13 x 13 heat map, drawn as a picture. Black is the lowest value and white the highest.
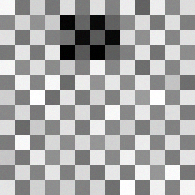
The ninth with the lowest average is the top middle. A checkerboard runs through the table. In the top middle lies a patch that is lower than the rest.
